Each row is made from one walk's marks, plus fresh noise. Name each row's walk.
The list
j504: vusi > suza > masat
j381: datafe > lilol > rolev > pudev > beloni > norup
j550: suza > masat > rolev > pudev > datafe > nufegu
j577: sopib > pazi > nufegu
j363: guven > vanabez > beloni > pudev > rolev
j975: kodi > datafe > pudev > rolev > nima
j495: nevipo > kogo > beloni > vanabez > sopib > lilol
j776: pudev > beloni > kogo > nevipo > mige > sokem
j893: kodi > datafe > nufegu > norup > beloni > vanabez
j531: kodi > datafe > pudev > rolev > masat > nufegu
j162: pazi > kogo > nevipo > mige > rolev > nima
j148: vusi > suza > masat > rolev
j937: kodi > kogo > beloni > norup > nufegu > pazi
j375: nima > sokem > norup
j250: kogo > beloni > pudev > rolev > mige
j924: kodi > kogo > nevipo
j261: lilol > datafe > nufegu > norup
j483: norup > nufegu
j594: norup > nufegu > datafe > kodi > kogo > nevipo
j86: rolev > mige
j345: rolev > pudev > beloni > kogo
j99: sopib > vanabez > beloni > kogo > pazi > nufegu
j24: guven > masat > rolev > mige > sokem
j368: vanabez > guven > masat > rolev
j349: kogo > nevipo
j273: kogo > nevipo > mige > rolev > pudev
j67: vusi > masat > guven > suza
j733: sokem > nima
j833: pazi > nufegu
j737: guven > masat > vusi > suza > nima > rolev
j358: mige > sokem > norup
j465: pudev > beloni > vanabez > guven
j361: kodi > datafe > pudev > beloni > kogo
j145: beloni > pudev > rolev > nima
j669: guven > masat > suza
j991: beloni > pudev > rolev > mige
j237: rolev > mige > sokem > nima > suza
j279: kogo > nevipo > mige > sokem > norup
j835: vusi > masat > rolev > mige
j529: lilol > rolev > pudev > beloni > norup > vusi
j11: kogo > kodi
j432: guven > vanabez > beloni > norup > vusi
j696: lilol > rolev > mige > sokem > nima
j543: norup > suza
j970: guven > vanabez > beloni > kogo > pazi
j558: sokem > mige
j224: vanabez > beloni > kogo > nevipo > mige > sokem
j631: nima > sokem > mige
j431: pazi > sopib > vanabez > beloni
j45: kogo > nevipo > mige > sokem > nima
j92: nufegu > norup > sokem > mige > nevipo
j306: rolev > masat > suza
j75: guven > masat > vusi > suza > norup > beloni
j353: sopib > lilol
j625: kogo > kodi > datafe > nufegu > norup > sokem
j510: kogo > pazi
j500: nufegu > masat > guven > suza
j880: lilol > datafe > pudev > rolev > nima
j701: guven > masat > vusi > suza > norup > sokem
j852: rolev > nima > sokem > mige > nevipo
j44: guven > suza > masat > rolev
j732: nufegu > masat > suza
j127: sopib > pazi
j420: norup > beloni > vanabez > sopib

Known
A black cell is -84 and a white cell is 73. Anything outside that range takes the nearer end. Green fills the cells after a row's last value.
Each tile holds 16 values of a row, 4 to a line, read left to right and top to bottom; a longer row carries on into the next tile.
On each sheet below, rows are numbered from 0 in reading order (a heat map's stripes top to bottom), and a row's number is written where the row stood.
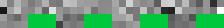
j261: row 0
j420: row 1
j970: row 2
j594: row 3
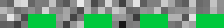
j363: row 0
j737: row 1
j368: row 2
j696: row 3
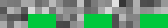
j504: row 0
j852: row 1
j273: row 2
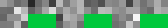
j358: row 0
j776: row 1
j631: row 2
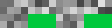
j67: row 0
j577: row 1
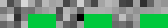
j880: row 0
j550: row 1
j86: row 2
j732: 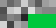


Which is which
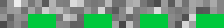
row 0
j432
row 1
j465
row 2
j701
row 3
j733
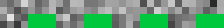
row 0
j145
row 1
j529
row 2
j224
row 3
j349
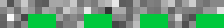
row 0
j345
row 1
j99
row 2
j162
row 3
j381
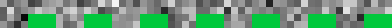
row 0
j531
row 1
j833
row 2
j510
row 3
j279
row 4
j11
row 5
j237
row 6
j893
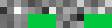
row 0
j483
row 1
j148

